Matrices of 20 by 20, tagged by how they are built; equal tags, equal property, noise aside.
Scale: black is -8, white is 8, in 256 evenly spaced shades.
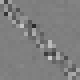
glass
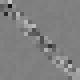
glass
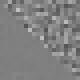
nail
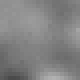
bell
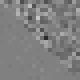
nail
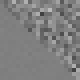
nail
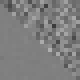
nail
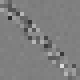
glass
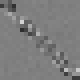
glass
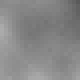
bell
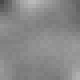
bell
